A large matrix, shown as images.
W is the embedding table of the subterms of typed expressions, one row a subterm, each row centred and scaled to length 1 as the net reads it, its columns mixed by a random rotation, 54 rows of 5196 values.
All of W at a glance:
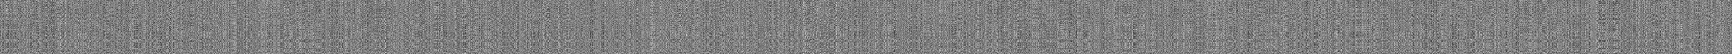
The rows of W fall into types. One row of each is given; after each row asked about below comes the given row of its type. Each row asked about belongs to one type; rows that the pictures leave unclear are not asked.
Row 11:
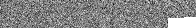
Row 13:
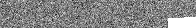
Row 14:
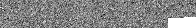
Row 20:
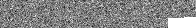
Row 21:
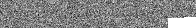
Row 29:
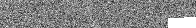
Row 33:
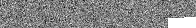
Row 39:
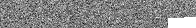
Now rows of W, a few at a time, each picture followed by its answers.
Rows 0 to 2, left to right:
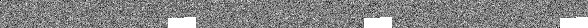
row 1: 39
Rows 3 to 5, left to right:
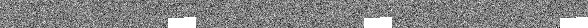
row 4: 20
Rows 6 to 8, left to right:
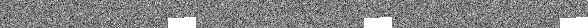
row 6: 39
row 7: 20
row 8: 39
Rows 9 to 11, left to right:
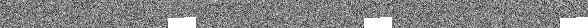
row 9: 13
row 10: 29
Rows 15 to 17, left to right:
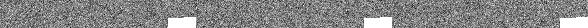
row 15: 11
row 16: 11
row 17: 13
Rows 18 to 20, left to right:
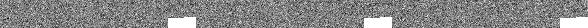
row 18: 14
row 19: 29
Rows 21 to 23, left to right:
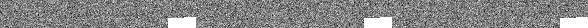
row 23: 21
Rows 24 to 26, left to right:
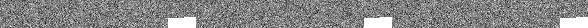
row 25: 11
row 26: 14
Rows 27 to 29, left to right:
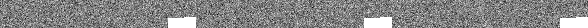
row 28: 14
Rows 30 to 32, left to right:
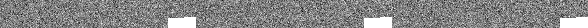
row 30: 14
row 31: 20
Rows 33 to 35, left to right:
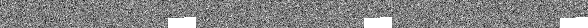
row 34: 20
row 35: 20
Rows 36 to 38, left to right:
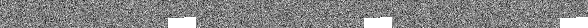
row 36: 33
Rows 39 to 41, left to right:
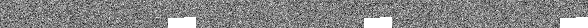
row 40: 29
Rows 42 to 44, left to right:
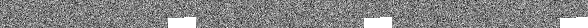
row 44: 33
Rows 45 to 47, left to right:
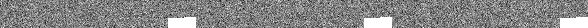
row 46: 14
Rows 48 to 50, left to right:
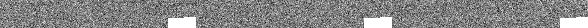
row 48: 29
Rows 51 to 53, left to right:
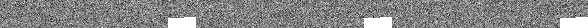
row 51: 33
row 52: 21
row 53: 29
